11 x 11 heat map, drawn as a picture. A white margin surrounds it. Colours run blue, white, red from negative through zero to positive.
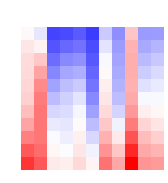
Grain: streaks running down. Ninth with the highest average: bottom right. Calmest part: bottom left. Slope: up to the bottom. Ninth with the lowest average: top middle.
